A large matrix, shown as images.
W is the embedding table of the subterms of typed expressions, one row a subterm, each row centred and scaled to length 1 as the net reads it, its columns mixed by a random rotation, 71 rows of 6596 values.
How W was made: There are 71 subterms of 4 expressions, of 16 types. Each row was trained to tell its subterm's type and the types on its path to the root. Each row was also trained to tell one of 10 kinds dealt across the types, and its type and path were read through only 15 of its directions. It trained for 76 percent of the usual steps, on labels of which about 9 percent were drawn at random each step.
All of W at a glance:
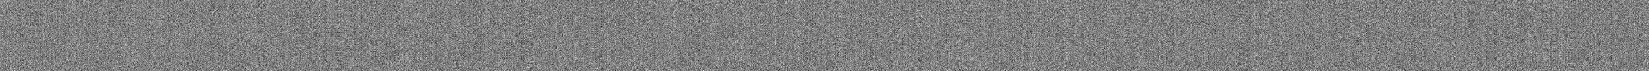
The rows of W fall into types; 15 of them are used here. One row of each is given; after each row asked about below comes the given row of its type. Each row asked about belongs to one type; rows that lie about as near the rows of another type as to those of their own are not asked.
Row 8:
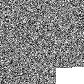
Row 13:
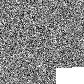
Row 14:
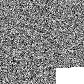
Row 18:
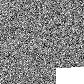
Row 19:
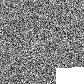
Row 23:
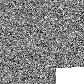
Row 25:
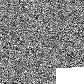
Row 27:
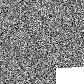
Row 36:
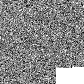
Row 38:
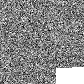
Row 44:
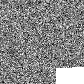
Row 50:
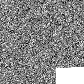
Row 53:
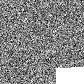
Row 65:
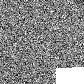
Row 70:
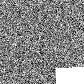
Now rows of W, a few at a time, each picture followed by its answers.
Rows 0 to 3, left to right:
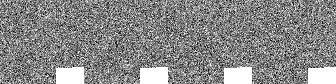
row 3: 27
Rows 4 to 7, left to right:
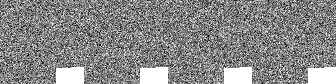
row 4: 65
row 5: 38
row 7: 14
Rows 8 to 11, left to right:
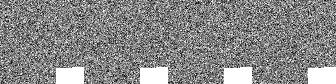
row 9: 36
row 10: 44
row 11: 70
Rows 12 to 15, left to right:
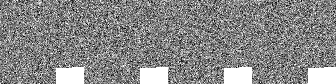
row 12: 18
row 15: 23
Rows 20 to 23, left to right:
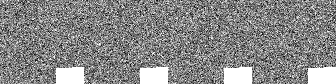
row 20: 23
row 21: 70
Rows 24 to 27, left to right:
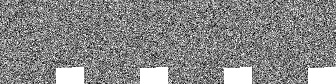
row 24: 23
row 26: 70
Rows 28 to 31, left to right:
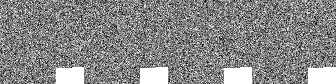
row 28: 50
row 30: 14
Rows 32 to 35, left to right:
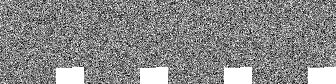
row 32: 50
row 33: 25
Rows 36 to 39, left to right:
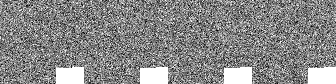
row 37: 27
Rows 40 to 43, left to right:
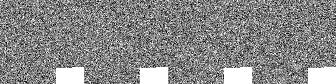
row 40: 65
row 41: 44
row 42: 8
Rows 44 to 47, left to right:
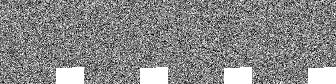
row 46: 14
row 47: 38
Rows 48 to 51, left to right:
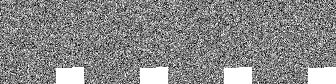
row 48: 14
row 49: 70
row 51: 44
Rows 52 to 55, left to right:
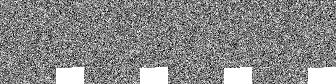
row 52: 38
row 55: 8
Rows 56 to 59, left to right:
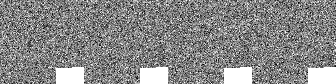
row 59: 38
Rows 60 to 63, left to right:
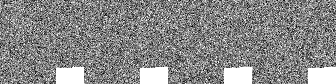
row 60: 36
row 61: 65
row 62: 27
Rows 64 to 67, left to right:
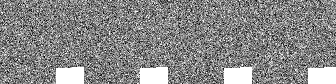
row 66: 27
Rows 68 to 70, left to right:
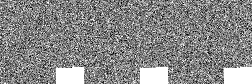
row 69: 8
